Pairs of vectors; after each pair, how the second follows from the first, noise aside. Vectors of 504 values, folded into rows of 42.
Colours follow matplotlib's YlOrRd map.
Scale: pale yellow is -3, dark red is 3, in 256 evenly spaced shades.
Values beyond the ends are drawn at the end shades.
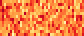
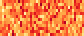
negated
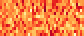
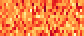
copied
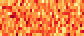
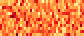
copied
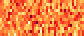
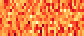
negated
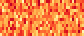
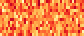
copied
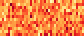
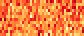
negated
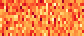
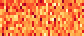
copied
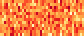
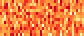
copied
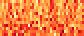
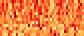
negated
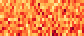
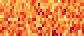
copied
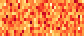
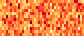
copied
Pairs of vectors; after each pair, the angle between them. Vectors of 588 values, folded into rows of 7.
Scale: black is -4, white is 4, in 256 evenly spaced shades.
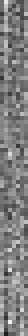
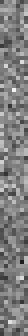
orthogonal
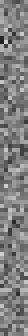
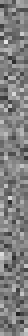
partly aligned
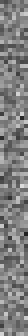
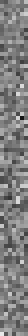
nearly parallel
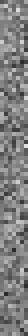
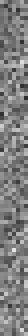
nearly opposite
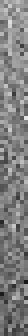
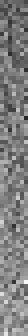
nearly opposite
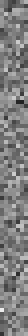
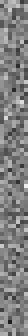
partly opposed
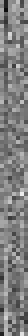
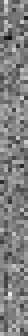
partly opposed
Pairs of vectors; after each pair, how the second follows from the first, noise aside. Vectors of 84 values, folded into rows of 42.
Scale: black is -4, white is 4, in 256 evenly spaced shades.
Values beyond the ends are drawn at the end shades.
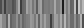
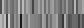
reversed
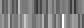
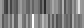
wrapped around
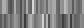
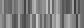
wrapped around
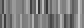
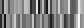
scaled up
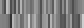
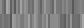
shrunk
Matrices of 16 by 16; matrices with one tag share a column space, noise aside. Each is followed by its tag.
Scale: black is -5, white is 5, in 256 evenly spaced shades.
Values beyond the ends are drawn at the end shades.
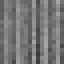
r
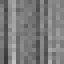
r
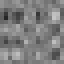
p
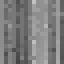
r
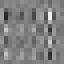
p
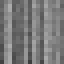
r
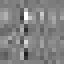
p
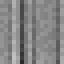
r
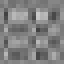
p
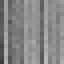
r
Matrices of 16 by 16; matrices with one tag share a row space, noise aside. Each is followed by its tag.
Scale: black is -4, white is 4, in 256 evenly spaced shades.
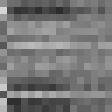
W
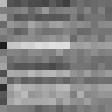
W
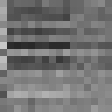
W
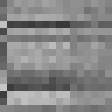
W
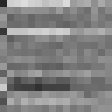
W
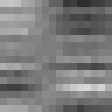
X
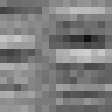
X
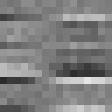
X
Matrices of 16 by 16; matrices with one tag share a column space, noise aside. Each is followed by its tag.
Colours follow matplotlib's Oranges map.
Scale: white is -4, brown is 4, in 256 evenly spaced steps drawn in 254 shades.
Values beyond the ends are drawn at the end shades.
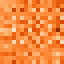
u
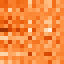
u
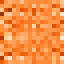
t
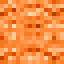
t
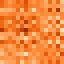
u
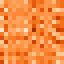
u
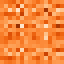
t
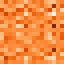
t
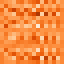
t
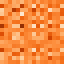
t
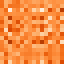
u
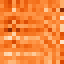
u
